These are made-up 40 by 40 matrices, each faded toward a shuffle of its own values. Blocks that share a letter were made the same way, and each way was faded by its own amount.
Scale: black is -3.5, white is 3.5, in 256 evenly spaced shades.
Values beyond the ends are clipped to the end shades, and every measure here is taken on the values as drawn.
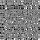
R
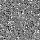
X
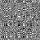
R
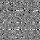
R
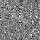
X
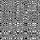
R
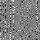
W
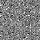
X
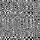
R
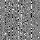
W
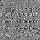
R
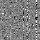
W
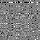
R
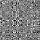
R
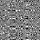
R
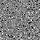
X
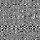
R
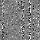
W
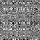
R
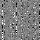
W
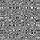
R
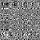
R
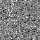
X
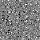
X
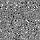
X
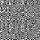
R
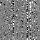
W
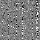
W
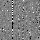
W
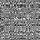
R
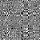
R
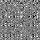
R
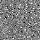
X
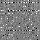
R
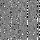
W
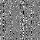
W
